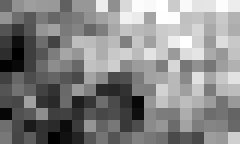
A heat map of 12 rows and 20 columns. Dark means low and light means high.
Slope: up to the top right. Ninth with the highest average: top right. Stripes: none. Mirror symmetry: none.
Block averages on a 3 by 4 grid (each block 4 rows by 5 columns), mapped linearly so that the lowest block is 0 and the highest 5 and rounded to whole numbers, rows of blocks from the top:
1355
0234
0012
